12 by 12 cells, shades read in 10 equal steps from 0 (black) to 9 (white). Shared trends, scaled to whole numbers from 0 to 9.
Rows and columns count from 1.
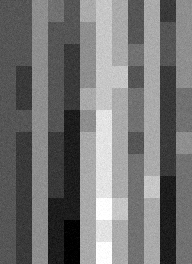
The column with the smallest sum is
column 5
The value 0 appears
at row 11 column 5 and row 12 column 5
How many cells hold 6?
29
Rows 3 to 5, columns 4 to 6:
3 2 5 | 3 2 5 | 3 2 6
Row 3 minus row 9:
0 1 0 1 1 -1 -1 0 0 -1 2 1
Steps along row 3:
same up down down up up down down up down up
